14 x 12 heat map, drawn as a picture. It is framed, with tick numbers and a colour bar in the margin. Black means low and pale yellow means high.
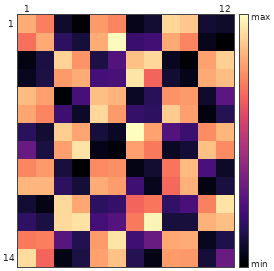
Average level on the scale: 50%. Grain: checkered. Histogram: two levels. Seam: none.
